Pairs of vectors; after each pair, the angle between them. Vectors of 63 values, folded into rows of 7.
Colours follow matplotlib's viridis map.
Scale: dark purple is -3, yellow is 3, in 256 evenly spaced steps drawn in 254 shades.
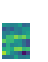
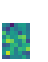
partly aligned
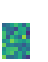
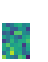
partly aligned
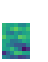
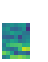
nearly opposite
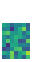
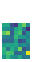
partly aligned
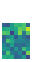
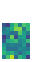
partly aligned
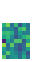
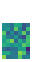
orthogonal
